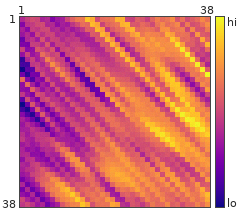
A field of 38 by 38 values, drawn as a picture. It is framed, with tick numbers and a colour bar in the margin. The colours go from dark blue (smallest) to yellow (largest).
The field climbs toward the right. The ninth with the highest average is the middle right. The grain runs diagonally down to the right.
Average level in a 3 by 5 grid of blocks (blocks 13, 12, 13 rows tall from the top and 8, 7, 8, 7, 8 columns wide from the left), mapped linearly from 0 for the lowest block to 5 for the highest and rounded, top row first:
1 2 3 4 4 / 0 1 3 4 5 / 1 3 4 4 4
